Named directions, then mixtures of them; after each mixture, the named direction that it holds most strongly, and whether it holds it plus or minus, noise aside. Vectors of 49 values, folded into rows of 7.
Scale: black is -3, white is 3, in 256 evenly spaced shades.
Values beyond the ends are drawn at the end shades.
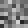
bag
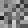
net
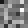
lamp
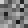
lamp, minus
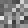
net, minus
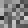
net, plus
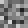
lamp, minus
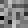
bag, plus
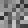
net, plus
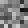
lamp, minus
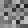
net, plus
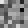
lamp, minus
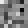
lamp, minus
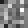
lamp, plus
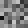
net, plus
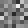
net, minus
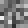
net, minus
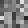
net, minus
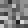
bag, minus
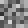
net, minus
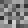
net, plus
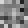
lamp, minus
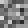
lamp, minus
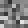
bag, minus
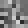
bag, plus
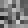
bag, plus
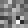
bag, plus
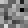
lamp, minus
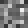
lamp, plus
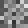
net, minus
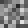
lamp, plus
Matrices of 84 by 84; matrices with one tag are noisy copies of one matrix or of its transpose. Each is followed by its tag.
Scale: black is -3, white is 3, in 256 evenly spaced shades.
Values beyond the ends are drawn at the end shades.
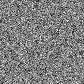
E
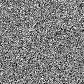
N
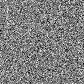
N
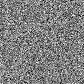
N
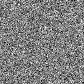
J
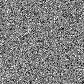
N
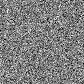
N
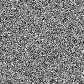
E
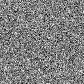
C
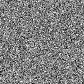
J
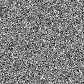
J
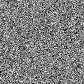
J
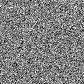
N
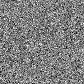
J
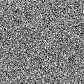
C
